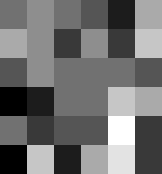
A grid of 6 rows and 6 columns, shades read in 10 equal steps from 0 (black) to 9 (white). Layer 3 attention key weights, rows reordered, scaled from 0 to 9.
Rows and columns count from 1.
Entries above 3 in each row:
4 4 4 4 2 3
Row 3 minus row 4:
3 4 0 0 -3 -3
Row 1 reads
4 5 4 3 1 6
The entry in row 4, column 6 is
6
